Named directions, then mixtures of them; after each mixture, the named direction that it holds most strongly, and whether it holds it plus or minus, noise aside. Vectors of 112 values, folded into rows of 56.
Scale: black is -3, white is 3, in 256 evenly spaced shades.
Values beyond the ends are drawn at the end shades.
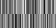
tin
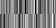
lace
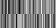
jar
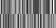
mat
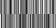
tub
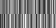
lace, plus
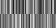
tin, minus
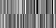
lace, minus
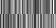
mat, plus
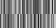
mat, plus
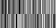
jar, plus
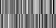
mat, minus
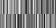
jar, minus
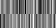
lace, plus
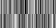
lace, plus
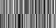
lace, plus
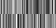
mat, plus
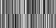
tin, plus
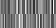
mat, plus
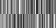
jar, minus
